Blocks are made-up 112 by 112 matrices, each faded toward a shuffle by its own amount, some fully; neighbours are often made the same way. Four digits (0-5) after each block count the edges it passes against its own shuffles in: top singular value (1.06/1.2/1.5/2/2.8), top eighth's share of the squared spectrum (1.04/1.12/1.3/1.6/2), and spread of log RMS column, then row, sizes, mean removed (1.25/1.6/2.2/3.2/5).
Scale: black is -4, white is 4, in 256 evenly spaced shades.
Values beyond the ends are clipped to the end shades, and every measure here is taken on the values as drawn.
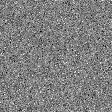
0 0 0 0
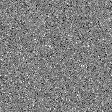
2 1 0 0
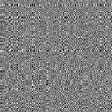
5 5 4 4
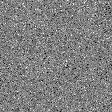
2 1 0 0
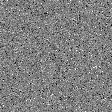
1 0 0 0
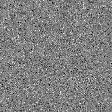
3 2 1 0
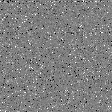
3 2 0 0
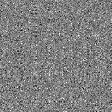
4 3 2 1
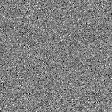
3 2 1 1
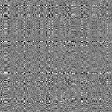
5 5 4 4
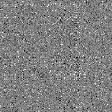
4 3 2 2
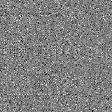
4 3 1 1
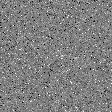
0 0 0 0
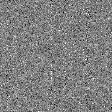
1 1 2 0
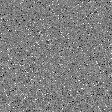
2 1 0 0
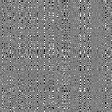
5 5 4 3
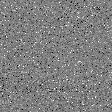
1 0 0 1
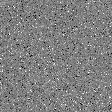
0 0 0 0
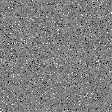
3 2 1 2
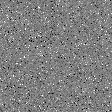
0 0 0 0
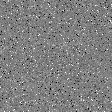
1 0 0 0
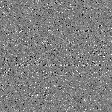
3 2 0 2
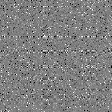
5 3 2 2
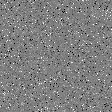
0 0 0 0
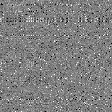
4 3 1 2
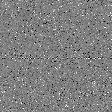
3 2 0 1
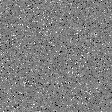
2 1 0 0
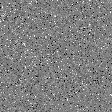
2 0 0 0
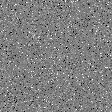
1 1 0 0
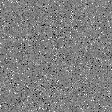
3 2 1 1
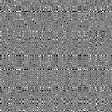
5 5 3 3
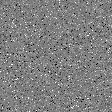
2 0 0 0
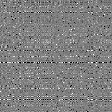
5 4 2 3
